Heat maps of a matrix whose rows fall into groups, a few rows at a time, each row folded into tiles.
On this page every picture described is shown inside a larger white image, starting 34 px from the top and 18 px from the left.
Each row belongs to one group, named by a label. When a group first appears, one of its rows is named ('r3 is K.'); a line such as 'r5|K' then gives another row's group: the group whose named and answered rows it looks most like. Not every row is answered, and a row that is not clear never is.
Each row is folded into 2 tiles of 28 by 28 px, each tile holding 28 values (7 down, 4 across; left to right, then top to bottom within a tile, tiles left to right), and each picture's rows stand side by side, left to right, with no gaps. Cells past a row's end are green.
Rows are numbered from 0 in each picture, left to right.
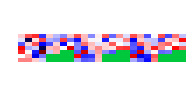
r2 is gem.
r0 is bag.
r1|gem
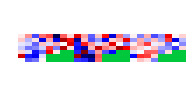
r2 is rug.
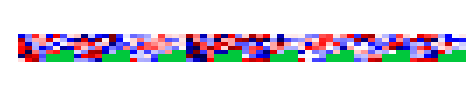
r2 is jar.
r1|rug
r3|gem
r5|jar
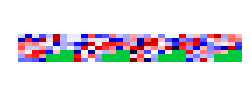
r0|rug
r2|jar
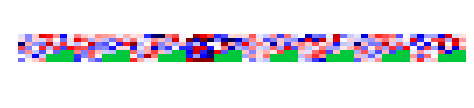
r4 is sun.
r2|sun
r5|rug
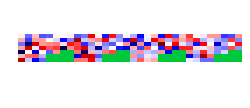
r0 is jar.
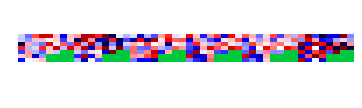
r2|rug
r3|gem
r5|sun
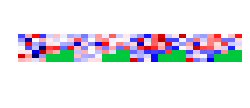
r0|bag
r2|jar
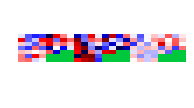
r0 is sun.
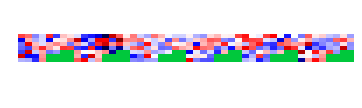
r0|gem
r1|sun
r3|jar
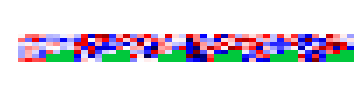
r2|bag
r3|gem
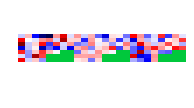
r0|sun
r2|gem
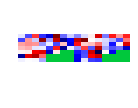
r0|rug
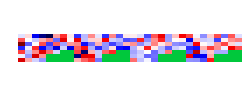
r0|sun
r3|gem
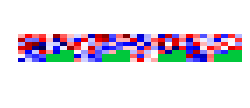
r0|bag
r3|gem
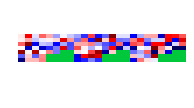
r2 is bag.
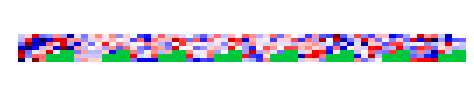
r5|rug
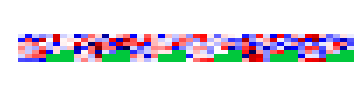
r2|bag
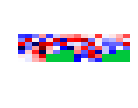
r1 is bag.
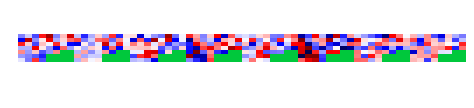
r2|rug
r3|gem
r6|sun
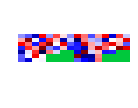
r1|gem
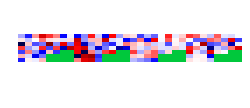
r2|rug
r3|bag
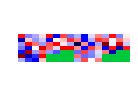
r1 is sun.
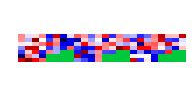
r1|gem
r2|jar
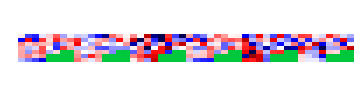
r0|rug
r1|sun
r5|bag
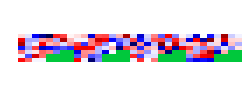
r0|sun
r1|jar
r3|rug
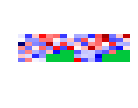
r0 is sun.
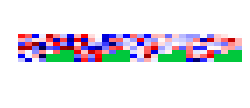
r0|bag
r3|rug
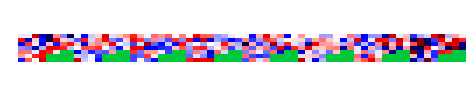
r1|jar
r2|bag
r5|jar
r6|sun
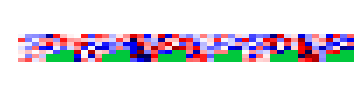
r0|sun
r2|gem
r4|sun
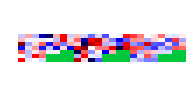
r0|sun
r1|jar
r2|bag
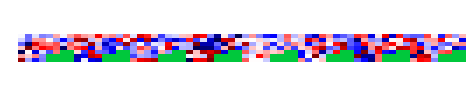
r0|jar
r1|bag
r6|gem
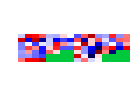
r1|bag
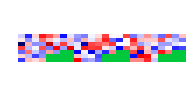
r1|jar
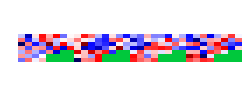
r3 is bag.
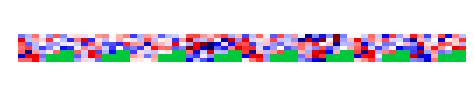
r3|bag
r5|rug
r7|gem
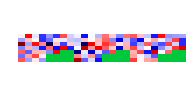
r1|jar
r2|bag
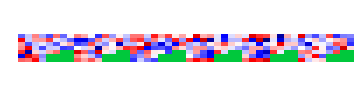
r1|bag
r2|bag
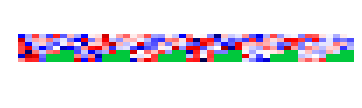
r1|jar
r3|jar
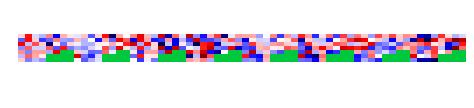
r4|gem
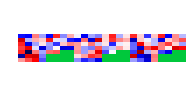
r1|rug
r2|gem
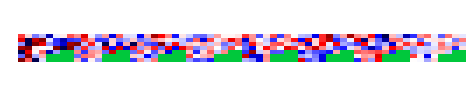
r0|jar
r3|rug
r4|gem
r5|jar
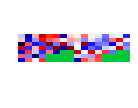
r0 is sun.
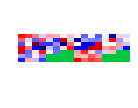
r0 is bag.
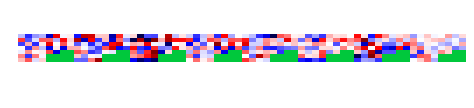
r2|rug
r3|sun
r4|sun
